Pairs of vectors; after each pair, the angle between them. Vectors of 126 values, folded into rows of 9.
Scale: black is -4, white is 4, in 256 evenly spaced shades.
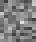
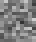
nearly opposite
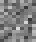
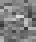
orthogonal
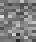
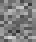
partly opposed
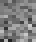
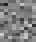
partly aligned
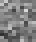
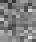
partly opposed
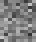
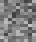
nearly parallel
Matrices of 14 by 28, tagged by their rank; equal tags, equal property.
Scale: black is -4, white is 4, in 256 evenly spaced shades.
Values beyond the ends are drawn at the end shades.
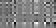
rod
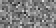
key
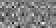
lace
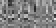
lace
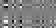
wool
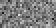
key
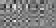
rod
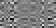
rod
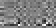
rod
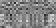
lace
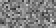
key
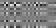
wool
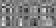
rod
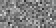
key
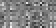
lace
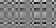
wool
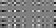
wool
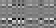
wool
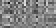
lace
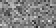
key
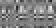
rod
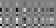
wool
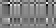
wool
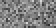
key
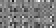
lace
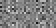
lace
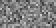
key
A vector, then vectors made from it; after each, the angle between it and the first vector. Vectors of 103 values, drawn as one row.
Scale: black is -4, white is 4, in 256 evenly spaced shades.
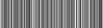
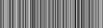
nearly opposite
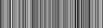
nearly opposite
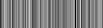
nearly opposite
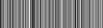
nearly opposite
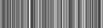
orthogonal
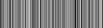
nearly opposite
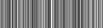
partly opposed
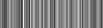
partly aligned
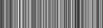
partly opposed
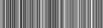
orthogonal
